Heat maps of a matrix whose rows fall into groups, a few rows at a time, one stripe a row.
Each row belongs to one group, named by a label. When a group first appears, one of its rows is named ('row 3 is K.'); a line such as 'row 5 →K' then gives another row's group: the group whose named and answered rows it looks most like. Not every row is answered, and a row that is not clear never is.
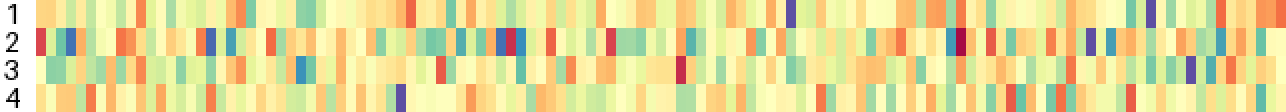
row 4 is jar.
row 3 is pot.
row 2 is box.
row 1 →pot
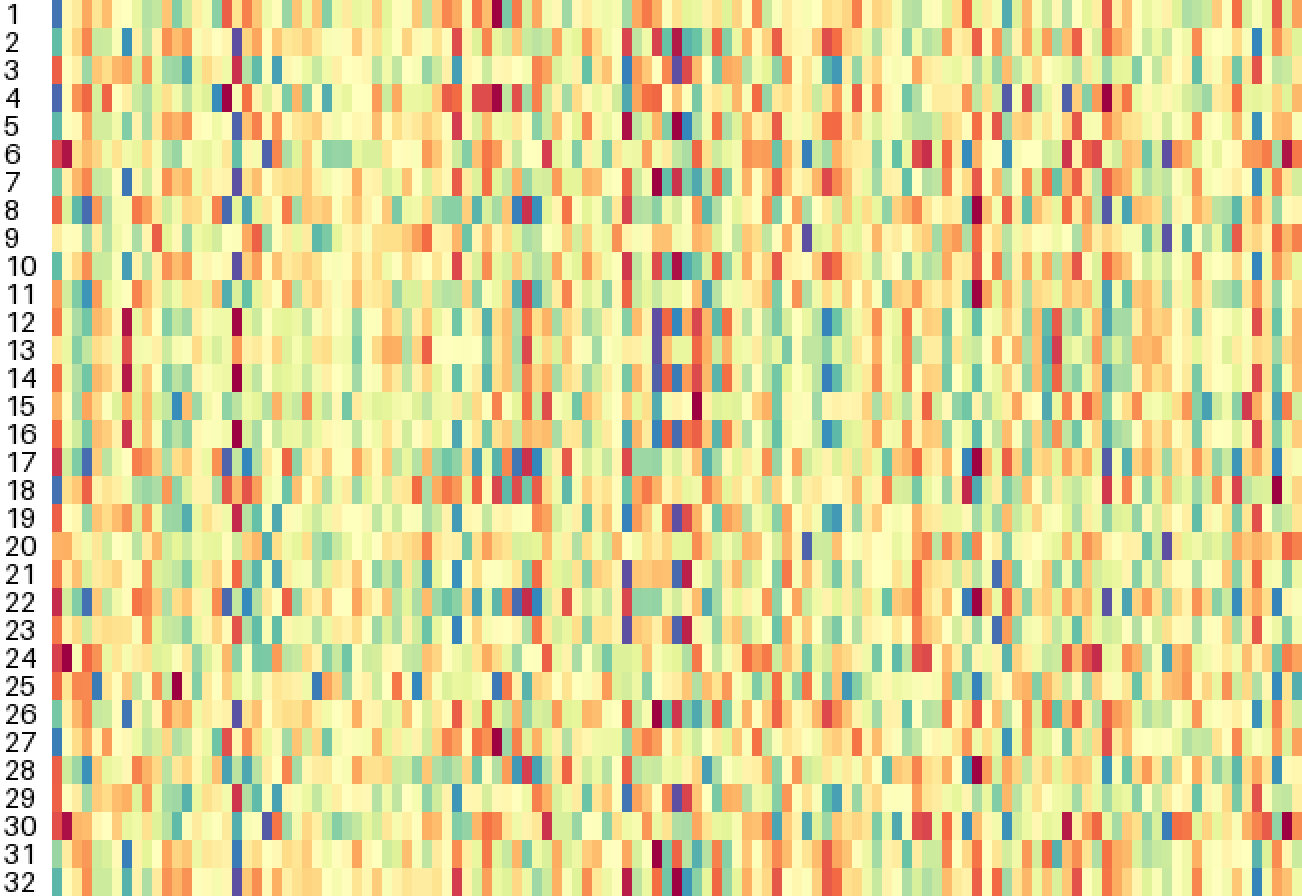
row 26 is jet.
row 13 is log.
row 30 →pot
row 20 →pot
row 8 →box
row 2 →jet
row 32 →jet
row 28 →box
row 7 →jet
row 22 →box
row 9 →pot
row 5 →jet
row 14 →log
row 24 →pot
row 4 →jar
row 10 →jet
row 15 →pot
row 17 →box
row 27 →jar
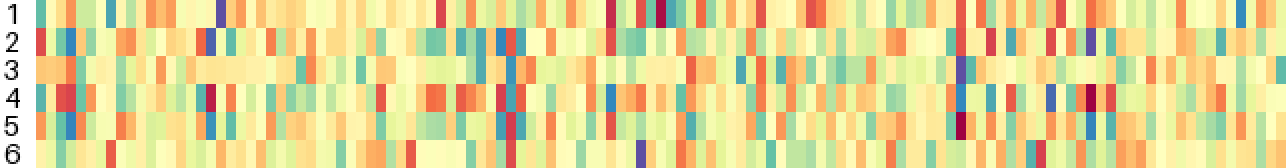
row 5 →box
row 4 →jar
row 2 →box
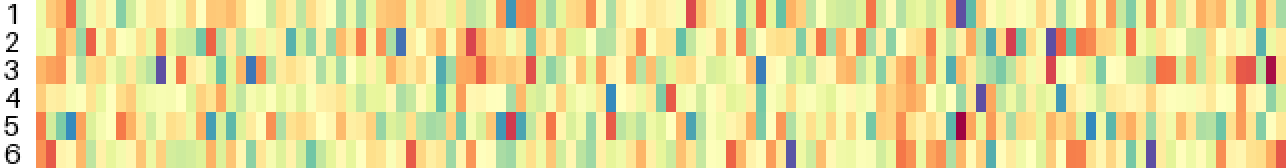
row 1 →jar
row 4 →log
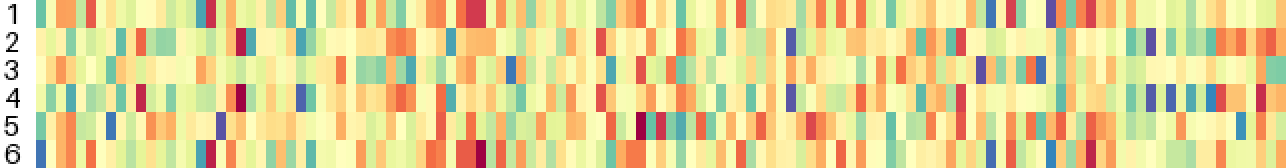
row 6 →jar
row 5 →jet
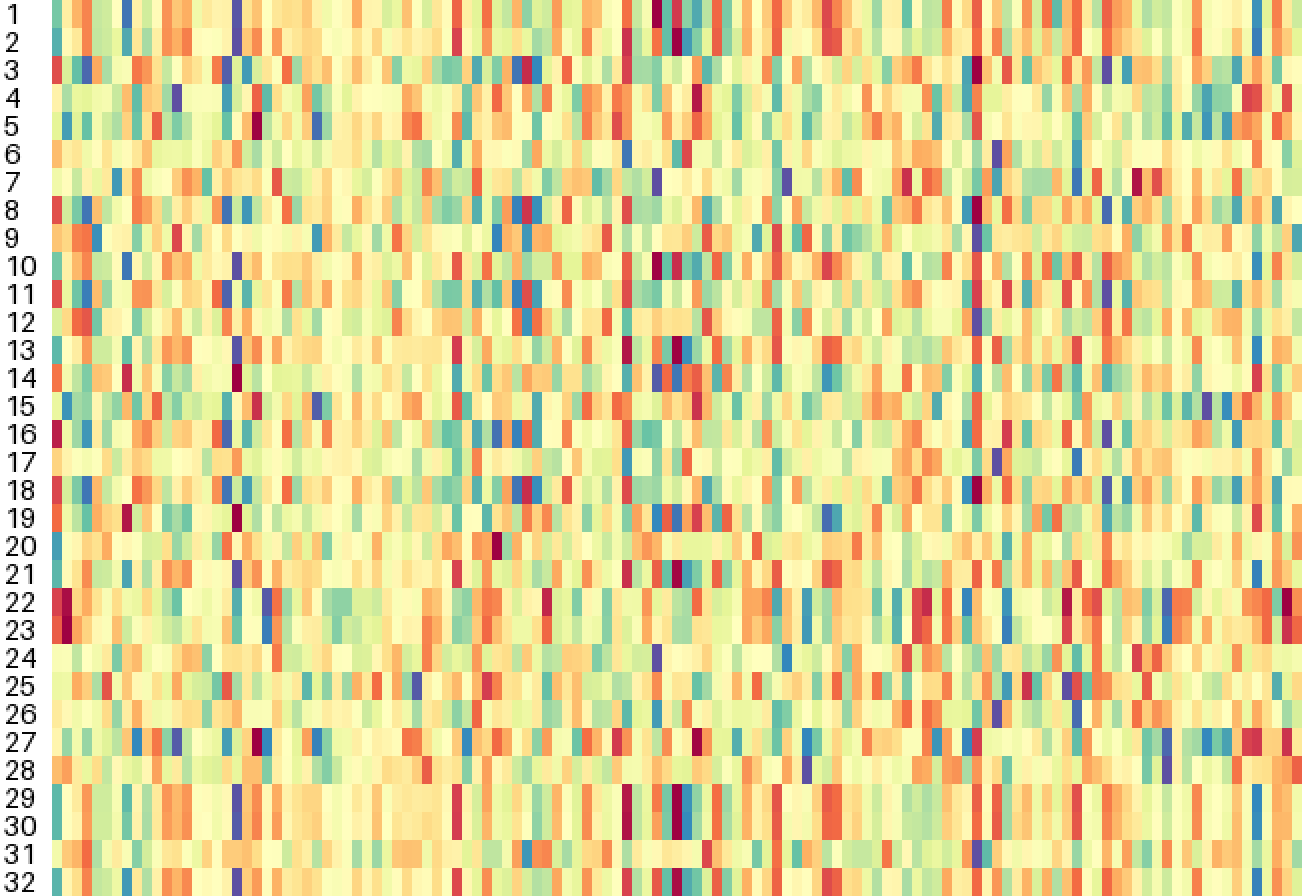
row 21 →jet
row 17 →log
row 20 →jar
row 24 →log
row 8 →box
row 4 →pot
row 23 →pot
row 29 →jet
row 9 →jar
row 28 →pot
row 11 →box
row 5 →pot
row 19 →log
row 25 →jar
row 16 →box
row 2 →jet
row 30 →jet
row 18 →box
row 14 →log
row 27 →pot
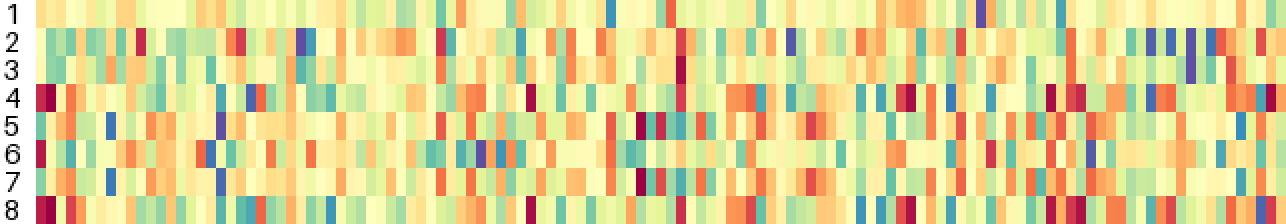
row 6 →box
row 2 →pot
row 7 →jet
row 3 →pot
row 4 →pot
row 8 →pot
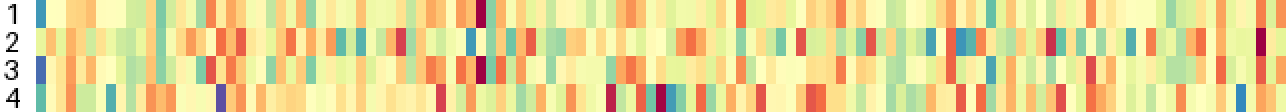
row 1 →jar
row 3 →jar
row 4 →jet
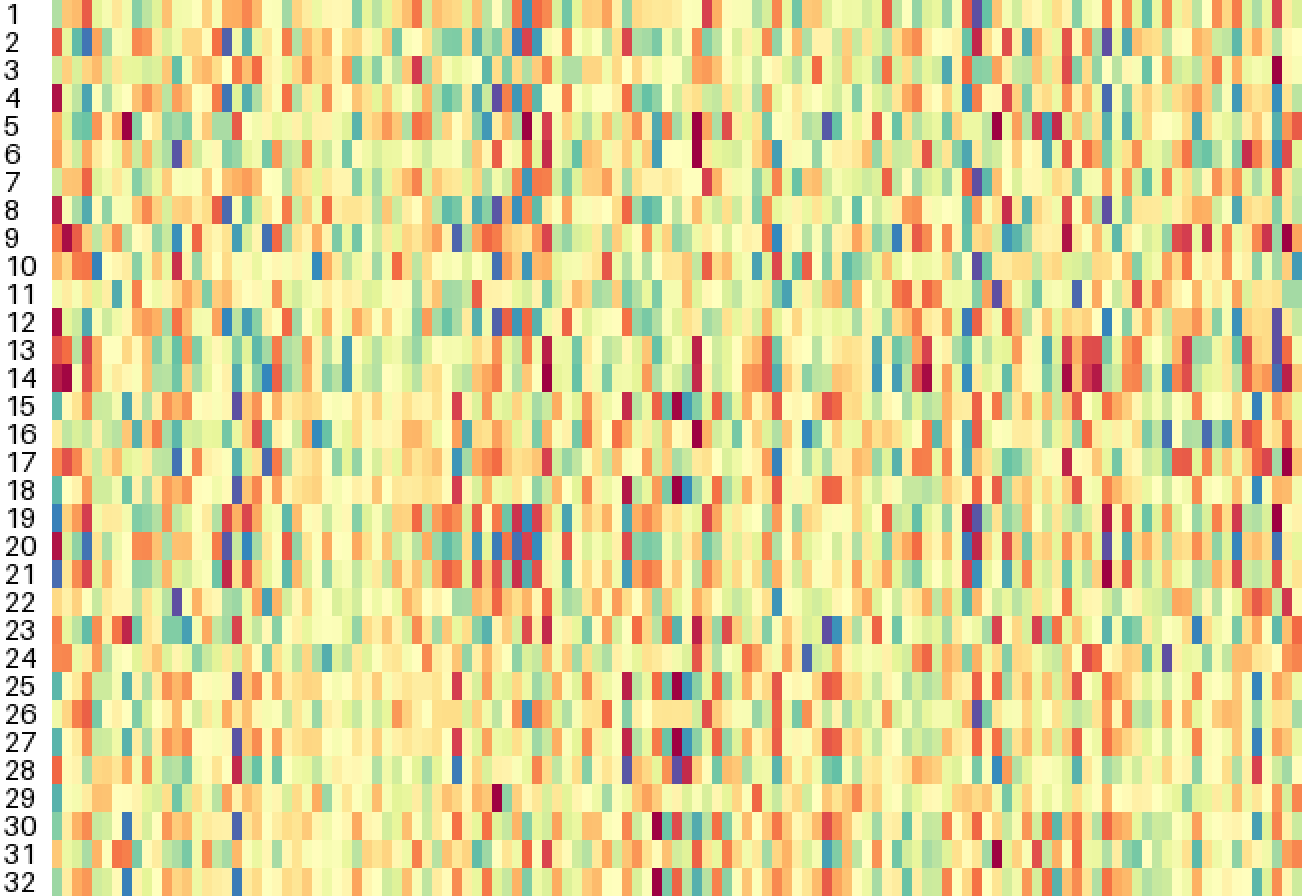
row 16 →pot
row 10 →jar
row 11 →log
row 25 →jet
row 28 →log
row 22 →pot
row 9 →pot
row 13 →pot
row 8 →box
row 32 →jet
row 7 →jar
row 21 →jar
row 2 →box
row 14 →pot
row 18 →jet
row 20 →box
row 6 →pot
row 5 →log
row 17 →pot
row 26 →jar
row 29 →jar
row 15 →jet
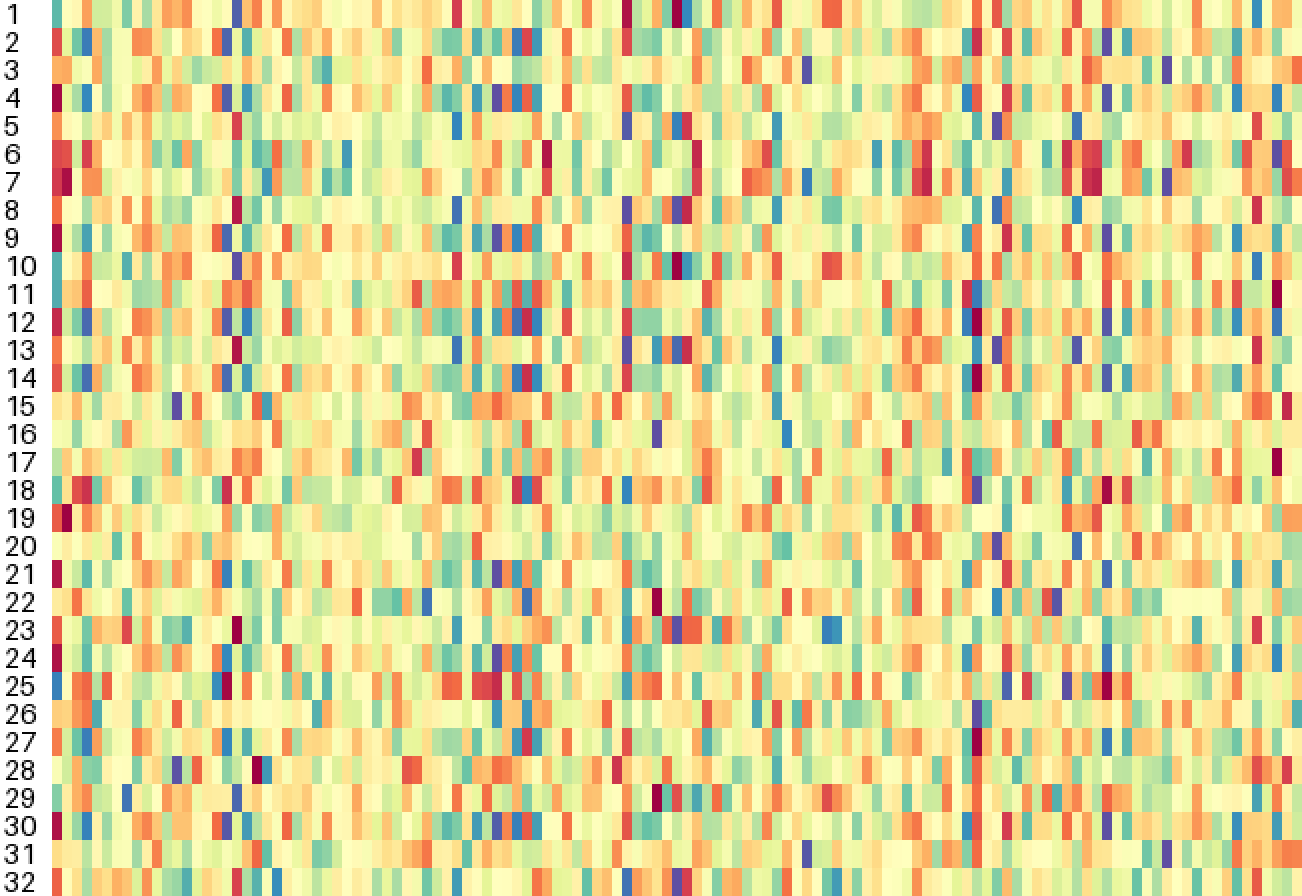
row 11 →jar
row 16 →log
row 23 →log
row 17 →jar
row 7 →pot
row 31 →pot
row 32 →log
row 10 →jet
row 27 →box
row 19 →pot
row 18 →jar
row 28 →pot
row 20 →log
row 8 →log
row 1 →jet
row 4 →box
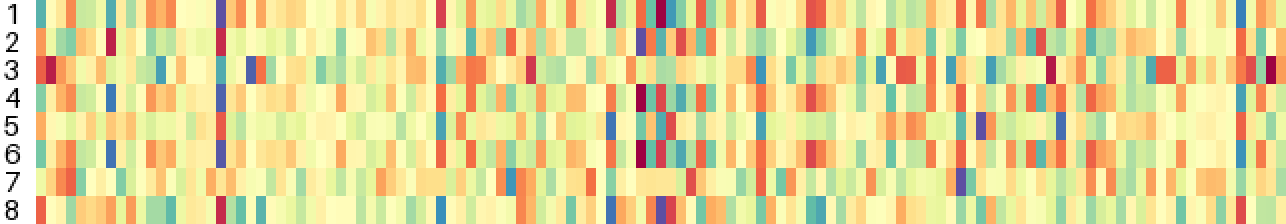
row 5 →log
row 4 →jet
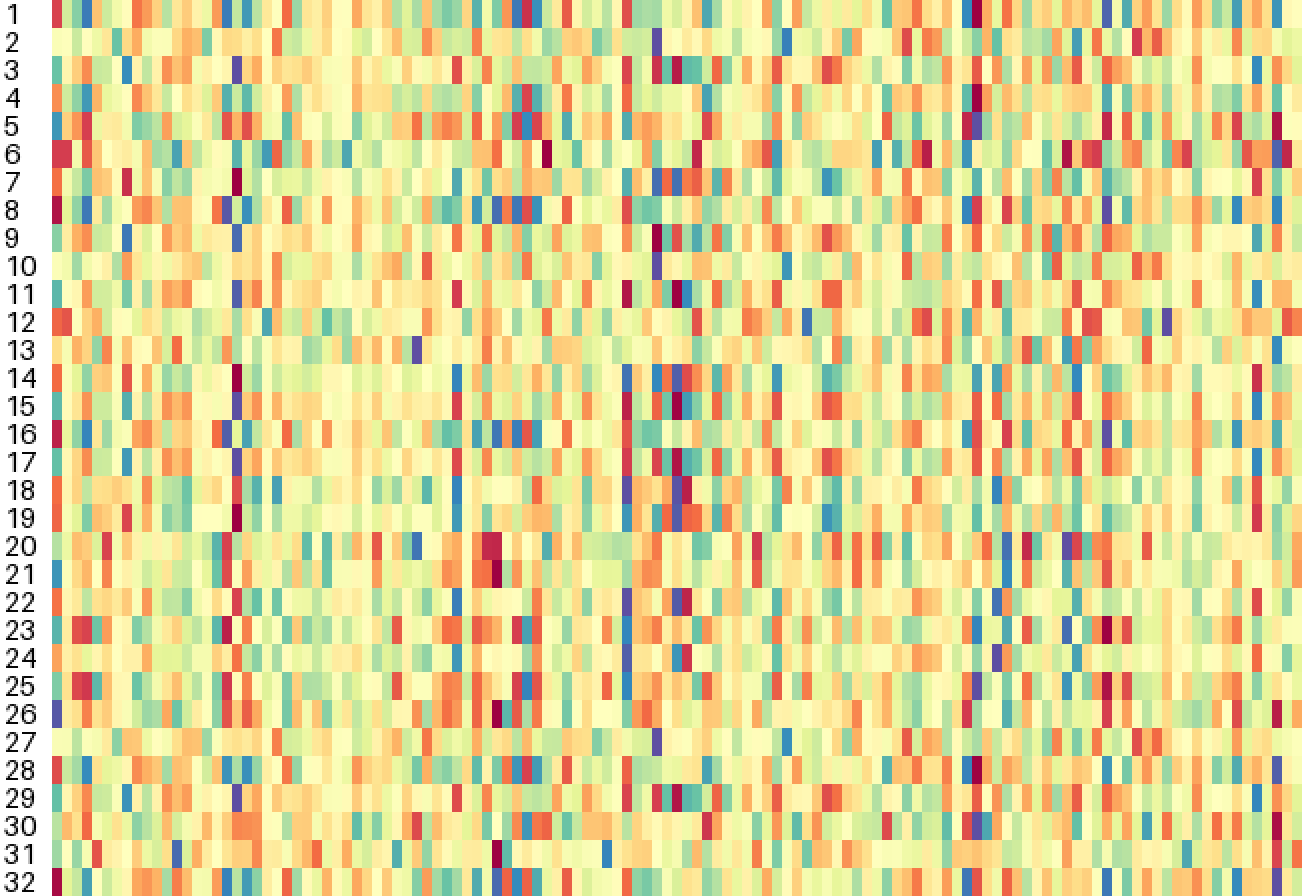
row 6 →pot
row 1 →box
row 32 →box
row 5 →jar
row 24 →log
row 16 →box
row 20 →jar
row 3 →jet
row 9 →jet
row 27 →log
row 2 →log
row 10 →log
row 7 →log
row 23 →jar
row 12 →pot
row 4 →box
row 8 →box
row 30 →jar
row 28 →box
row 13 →jar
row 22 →log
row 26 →jar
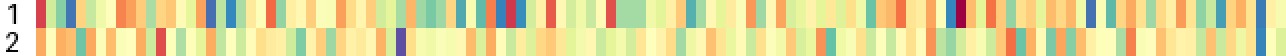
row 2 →jar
